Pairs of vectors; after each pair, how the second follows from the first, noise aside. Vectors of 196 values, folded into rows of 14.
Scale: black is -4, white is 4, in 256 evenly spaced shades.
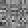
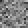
shuffled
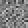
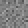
shrunk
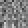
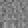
shrunk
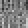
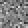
shuffled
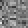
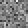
shuffled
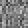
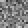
shuffled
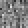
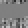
partly zeroed
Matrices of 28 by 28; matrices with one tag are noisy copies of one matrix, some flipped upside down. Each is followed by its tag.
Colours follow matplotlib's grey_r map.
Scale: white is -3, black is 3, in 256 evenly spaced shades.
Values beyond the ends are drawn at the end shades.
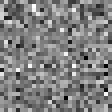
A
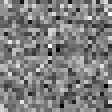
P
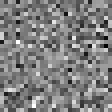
A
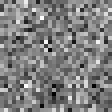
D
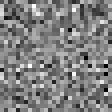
A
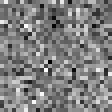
D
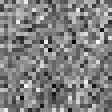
D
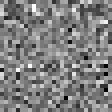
A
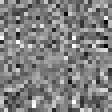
A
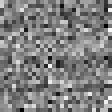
P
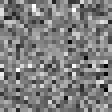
A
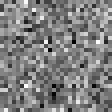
D
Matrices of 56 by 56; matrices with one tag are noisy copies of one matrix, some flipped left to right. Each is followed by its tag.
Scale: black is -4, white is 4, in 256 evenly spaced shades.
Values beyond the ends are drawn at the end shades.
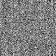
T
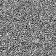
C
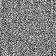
T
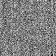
T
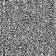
T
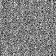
T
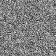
C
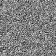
C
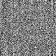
T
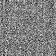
T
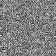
C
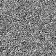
C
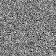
C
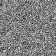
C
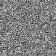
C
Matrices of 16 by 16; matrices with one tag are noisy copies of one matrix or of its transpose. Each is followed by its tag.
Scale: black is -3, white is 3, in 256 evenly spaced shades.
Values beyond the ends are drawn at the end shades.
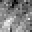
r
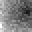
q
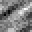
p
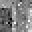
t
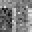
t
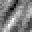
p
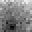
q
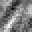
p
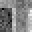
t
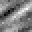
p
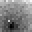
q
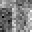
t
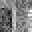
t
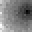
q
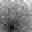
q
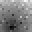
q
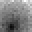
q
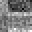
t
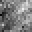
r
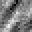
p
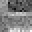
t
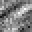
p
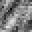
p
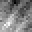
r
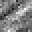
p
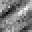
p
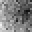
q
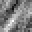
p
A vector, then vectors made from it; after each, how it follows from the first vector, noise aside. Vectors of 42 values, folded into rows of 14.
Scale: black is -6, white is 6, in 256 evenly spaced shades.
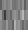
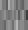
wrapped around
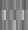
sign-scrambled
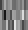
scaled up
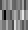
scaled up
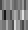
scaled up
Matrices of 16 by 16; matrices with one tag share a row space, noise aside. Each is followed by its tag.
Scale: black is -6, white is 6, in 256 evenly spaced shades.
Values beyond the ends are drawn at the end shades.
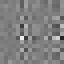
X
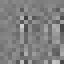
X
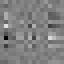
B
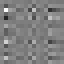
B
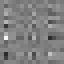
B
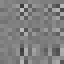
X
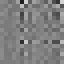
X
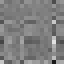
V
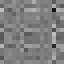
V
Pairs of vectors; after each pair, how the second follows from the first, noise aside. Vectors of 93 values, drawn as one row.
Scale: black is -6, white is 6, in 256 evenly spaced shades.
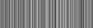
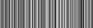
scaled up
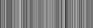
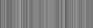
shrunk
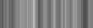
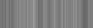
shrunk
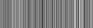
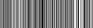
scaled up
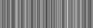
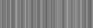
shrunk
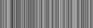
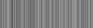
shrunk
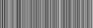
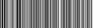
scaled up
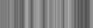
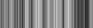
scaled up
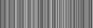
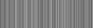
shrunk
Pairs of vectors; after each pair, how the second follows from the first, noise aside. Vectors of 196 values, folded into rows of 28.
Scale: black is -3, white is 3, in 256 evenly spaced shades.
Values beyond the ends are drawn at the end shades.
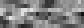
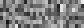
shuffled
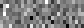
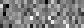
negated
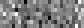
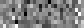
wrapped around
